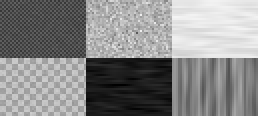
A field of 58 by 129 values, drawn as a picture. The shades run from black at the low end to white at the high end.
The table splits into 2 rows of 3 panels. Panel 1,1: low, checkered. Panel 1,2: high, fine-grained. Panel 1,3: very high, streaked across, faint in contrast. Panel 2,1: high, checkered. Panel 2,2: very low, streaked across, faint in contrast. Panel 2,3: middling, streaked downward.
